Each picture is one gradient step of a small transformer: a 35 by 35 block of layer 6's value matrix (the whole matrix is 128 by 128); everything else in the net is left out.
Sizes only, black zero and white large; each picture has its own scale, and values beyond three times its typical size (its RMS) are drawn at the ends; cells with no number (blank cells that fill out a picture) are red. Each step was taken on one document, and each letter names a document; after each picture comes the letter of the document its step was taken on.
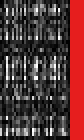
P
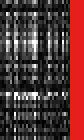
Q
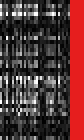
P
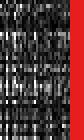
P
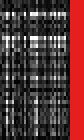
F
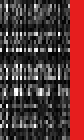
P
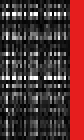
F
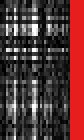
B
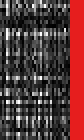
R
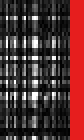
B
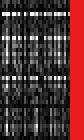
F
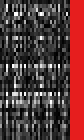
P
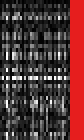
F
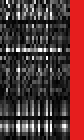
R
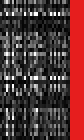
F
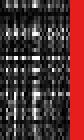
Q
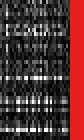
R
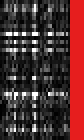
B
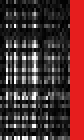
B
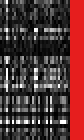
P
